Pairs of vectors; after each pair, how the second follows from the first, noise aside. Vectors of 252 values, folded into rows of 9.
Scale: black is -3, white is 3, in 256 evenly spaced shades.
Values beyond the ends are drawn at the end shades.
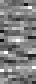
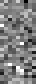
shuffled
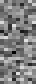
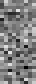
shuffled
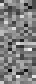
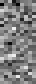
shuffled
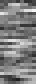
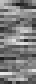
reversed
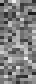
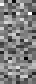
sign-scrambled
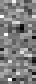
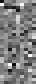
shuffled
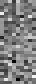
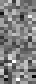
sign-scrambled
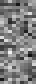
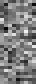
reversed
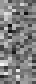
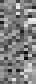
reversed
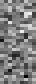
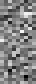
sign-scrambled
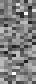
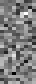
sign-scrambled
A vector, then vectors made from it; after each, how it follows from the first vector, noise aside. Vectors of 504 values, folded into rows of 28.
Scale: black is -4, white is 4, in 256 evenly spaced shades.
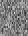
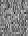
sign-scrambled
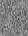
shrunk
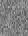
shrunk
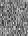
reversed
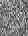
sign-scrambled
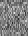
sign-scrambled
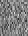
sign-scrambled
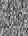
sign-scrambled
